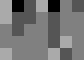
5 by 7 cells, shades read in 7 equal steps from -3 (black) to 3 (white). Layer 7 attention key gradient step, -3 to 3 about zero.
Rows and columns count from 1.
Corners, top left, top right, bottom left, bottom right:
1 -1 1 0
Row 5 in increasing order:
-1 0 0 0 0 1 1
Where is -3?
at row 1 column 2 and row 1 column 5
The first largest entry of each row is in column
1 1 1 6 1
